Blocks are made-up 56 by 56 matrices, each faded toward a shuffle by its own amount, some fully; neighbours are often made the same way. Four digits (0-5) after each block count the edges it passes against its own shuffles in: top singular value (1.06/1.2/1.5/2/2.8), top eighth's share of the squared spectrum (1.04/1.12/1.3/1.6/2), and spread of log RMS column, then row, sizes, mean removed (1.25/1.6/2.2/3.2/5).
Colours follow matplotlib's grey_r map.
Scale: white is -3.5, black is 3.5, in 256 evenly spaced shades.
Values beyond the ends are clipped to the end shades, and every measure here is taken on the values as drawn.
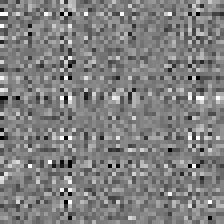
4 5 3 3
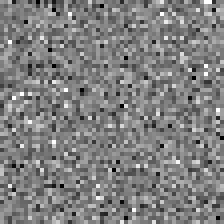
2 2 1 1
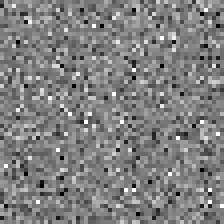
2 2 1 1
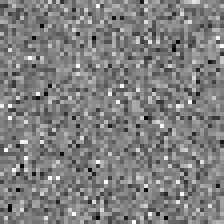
0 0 0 0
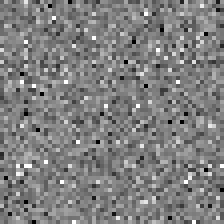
1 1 0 0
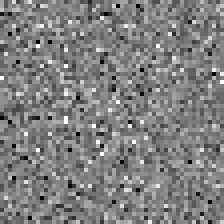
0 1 0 0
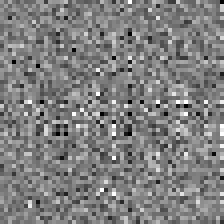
4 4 2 2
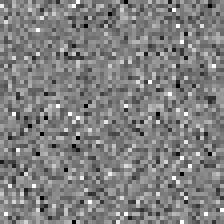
0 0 0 0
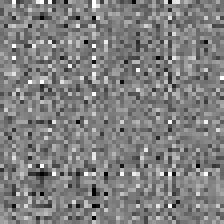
4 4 3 3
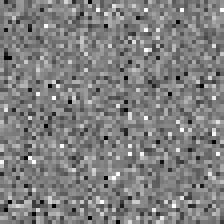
1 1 0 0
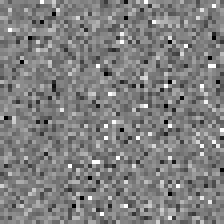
1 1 0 0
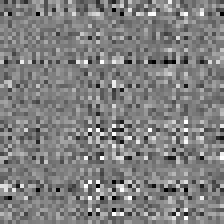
4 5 3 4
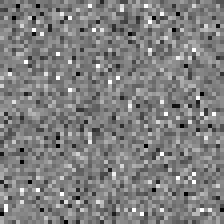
0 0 0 0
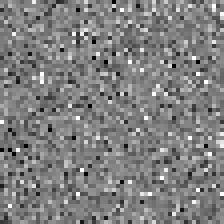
0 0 0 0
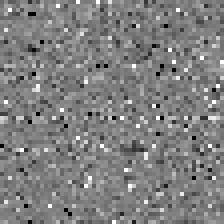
1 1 0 1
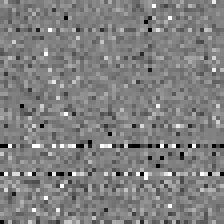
3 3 0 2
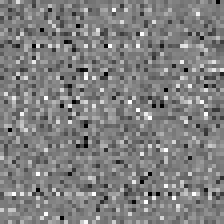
3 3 0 2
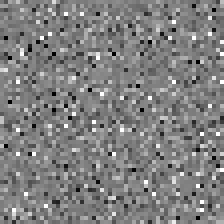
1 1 0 0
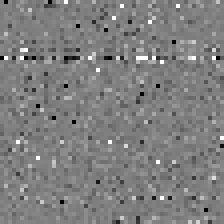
3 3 0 1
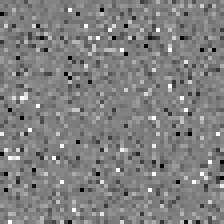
2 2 0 1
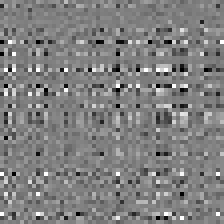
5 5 3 4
